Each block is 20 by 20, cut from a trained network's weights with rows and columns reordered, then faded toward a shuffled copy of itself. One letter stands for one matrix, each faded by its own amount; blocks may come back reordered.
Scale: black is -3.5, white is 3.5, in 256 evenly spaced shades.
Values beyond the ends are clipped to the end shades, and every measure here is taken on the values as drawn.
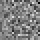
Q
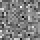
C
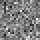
C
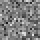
Q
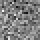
Q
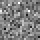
C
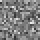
Q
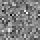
Q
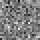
C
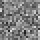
Q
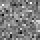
C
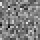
Q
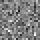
Q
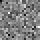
C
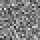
Q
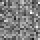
Q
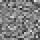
Q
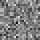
Q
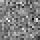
C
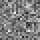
Q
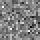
C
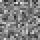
Q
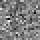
C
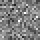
C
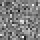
C
